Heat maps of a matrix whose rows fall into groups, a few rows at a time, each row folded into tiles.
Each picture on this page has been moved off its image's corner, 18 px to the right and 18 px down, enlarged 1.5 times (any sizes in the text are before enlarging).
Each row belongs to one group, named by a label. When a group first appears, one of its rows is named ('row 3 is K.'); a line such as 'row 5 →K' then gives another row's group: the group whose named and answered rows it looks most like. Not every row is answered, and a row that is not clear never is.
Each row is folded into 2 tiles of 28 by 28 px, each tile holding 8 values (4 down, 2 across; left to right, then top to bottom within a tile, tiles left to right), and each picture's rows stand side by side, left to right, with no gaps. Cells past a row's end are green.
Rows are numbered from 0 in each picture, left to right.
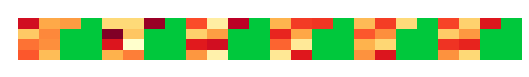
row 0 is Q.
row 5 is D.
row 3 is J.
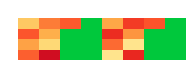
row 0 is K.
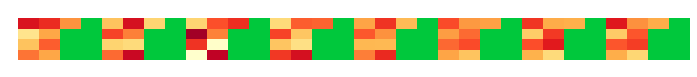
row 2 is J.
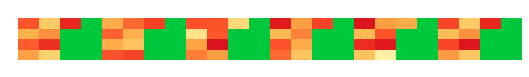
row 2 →Q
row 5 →D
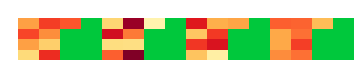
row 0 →J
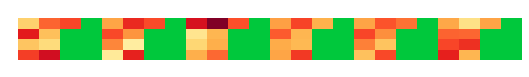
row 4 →J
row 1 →J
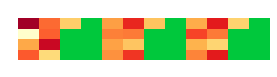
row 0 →Q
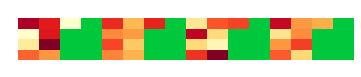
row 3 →Q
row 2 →K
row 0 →Q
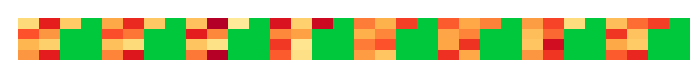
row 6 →Q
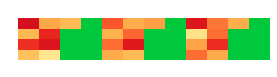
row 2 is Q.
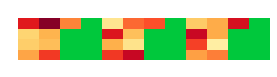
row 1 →K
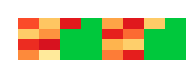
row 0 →D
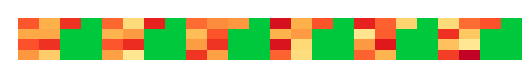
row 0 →D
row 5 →K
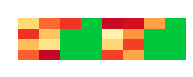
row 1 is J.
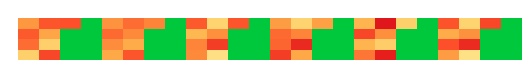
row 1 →J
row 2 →D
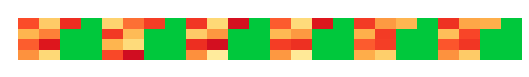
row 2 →D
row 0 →D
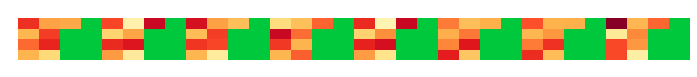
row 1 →D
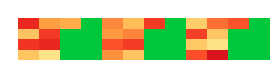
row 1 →D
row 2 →K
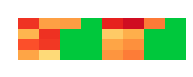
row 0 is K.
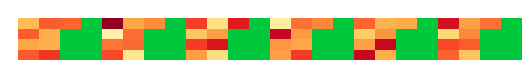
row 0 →K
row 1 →Q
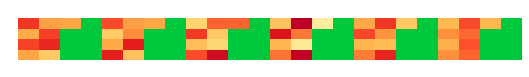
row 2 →K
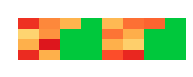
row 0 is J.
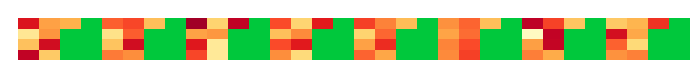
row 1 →Q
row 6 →Q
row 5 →Q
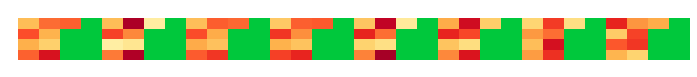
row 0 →K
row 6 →Q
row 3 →K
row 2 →K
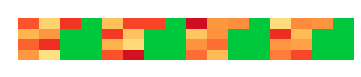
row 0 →D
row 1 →K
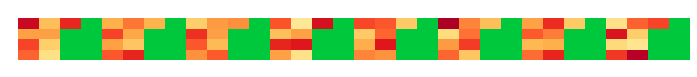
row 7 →K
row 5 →Q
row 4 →Q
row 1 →K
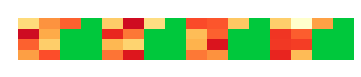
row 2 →Q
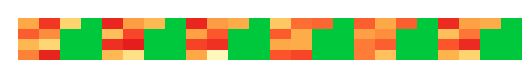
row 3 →K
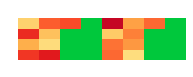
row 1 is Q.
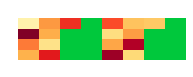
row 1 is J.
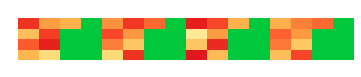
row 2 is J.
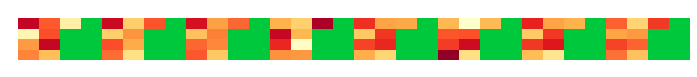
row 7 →D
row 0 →Q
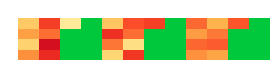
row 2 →D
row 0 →Q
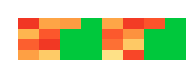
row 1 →J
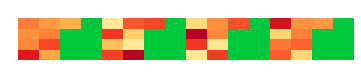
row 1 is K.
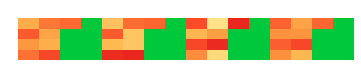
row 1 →K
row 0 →K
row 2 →D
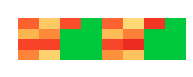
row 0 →D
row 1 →D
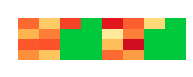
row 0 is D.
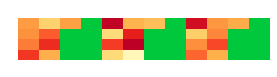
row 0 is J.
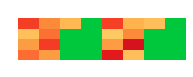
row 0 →Q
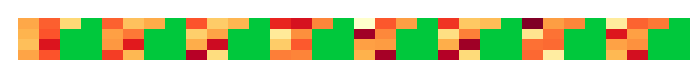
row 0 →Q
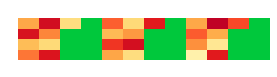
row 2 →J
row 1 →D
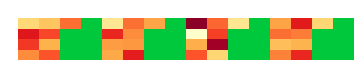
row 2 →Q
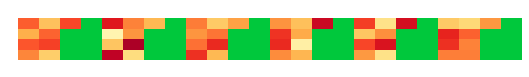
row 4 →D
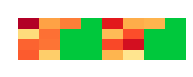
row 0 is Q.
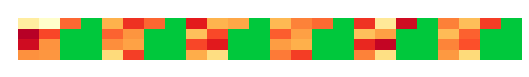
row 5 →D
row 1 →J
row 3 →K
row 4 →D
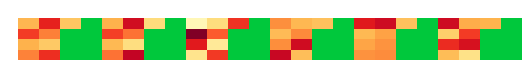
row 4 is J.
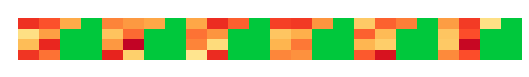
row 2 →J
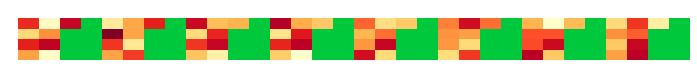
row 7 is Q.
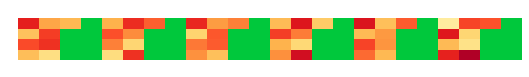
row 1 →J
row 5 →K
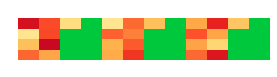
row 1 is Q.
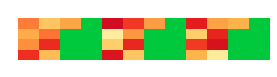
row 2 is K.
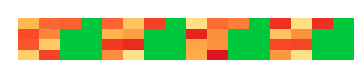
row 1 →D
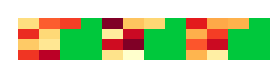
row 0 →K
